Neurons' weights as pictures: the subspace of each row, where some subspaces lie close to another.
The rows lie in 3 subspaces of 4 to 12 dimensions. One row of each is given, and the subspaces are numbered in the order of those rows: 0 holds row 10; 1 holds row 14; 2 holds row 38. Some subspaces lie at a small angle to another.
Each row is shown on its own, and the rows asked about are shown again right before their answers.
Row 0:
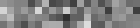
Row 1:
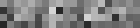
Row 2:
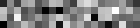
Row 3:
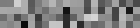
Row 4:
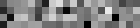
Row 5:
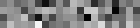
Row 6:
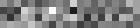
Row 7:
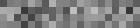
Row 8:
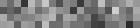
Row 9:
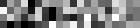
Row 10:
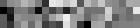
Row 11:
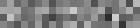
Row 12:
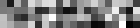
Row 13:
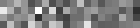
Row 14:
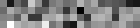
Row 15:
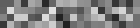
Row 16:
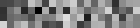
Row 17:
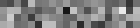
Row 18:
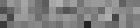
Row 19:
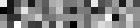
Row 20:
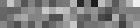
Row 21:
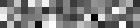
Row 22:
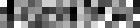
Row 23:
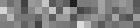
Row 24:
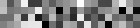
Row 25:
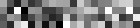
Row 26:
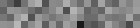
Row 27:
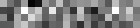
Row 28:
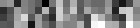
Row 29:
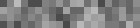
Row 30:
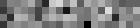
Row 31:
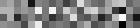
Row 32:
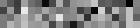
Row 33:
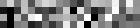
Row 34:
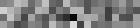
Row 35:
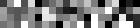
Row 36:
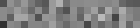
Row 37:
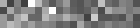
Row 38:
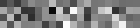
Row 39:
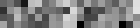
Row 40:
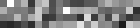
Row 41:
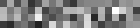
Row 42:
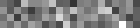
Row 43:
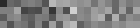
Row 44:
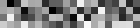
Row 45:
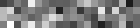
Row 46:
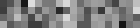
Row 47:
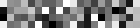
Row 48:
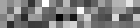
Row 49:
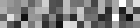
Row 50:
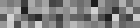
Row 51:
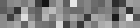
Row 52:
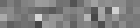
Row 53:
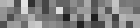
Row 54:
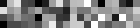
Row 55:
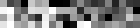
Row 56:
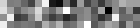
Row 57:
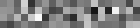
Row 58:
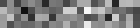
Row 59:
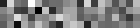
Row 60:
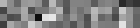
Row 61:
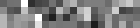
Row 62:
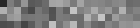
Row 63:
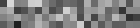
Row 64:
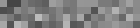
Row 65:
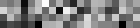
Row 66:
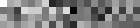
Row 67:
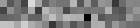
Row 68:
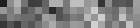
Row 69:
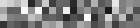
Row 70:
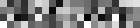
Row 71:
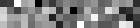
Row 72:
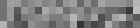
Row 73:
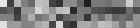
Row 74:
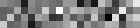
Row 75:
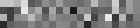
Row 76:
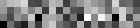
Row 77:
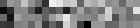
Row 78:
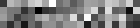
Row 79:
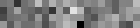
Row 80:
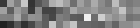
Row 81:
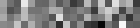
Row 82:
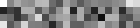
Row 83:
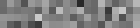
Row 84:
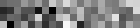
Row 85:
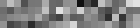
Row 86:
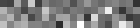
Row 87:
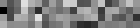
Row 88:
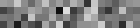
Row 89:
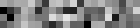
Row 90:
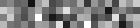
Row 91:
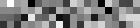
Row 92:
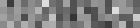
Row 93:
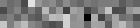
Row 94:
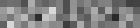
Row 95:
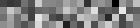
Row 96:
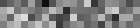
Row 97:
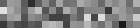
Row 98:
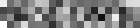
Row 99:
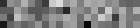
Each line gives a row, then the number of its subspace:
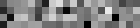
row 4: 0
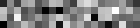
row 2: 1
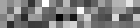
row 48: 1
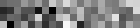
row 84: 0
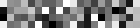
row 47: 1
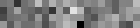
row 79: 2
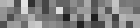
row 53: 2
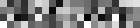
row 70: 0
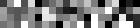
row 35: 2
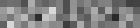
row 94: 0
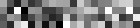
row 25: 1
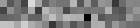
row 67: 0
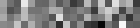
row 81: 2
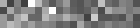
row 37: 2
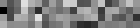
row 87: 2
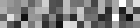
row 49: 1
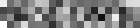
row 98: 0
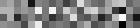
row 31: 1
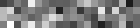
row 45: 1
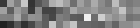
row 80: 0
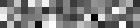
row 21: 1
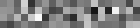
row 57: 1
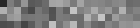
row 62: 0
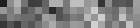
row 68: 2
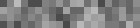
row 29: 2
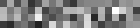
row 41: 1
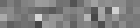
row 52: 1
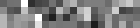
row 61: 2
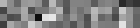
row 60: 2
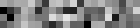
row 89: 0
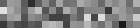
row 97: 2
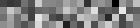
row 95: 2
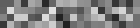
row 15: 2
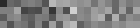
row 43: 0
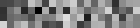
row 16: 0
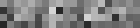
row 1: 2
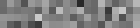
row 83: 1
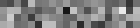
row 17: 1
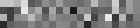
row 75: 0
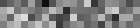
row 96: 2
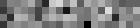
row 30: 0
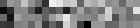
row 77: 0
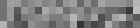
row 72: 1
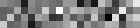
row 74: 1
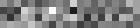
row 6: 1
